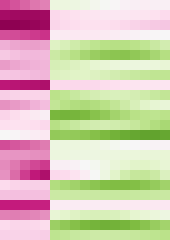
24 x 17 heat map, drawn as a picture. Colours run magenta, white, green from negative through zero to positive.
The right part is higher, past a seam about 30% of the way across. The grain runs across in streaks. The ninth with the lowest average is the top left.
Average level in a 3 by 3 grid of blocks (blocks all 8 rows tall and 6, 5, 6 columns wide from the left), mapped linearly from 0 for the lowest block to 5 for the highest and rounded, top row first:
044
155
155
